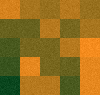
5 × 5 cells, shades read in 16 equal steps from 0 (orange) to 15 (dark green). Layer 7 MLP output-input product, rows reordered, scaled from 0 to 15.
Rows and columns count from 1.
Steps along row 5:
down same up down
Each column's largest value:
15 9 8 11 6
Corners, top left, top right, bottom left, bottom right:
2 6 15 1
